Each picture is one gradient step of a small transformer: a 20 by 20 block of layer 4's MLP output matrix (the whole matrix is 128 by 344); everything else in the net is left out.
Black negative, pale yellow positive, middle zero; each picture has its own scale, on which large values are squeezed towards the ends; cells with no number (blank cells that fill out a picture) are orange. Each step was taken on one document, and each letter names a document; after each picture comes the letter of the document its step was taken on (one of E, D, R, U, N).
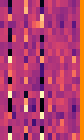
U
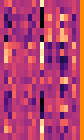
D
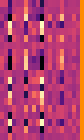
U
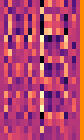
D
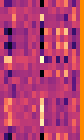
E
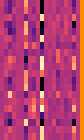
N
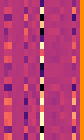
N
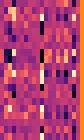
E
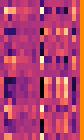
E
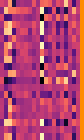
E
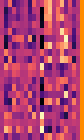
D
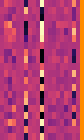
N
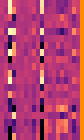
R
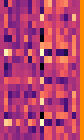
D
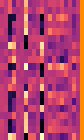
U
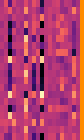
U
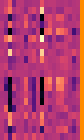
R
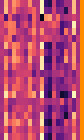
D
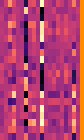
N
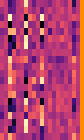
U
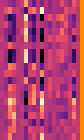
U
